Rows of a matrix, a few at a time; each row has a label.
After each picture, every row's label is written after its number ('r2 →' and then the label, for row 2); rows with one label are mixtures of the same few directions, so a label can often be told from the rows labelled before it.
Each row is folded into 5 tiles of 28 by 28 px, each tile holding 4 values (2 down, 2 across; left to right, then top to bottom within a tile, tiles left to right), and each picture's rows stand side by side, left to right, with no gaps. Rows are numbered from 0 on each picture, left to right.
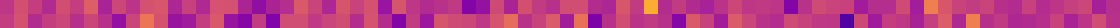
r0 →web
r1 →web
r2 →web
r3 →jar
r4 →web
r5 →web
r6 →web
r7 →web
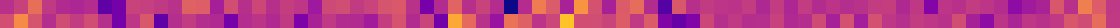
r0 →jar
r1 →jar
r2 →jar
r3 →web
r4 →web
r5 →web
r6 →web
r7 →jar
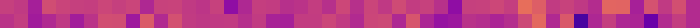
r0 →jar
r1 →web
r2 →web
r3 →jar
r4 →jar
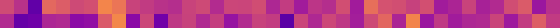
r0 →jar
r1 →jar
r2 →web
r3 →web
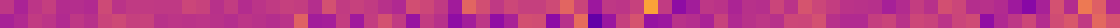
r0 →web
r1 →jar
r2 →jar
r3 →jar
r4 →web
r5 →jar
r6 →jar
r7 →jar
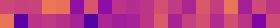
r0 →jar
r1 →web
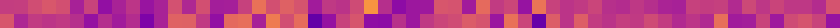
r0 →jar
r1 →web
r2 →web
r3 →web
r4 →jar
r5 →jar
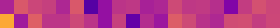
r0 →web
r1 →web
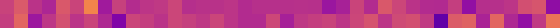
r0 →web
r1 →jar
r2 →jar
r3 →jar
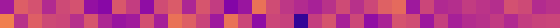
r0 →web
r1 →web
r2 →jar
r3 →web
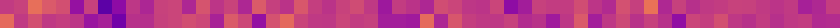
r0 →jar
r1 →web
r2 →web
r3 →web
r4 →web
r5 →jar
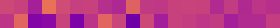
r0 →jar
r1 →jar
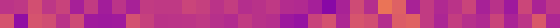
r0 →jar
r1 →jar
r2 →jar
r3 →web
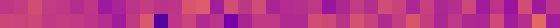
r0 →jar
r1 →jar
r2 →jar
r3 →web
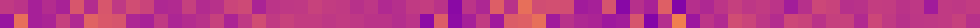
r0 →jar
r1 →web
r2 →jar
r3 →jar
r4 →web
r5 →web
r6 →web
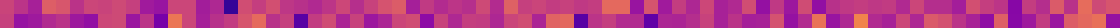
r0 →jar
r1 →web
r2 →jar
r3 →web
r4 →jar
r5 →web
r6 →jar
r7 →jar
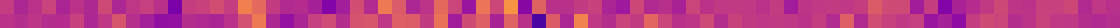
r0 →web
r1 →jar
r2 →jar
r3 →web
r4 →jar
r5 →web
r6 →jar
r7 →web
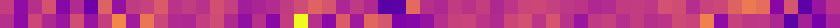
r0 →web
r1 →web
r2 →jar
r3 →web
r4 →jar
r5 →jar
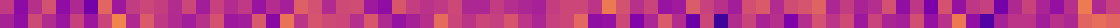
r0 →web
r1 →web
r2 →web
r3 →jar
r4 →jar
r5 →jar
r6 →web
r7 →web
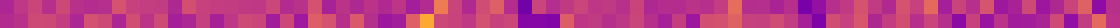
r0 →web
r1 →jar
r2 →jar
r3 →web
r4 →web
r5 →jar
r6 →web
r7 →web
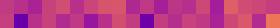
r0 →jar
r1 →web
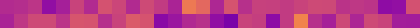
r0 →jar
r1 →jar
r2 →jar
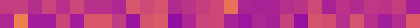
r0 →jar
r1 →web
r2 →jar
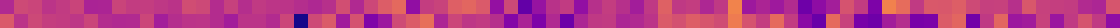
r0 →web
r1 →jar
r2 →jar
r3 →jar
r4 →web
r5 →jar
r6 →jar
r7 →jar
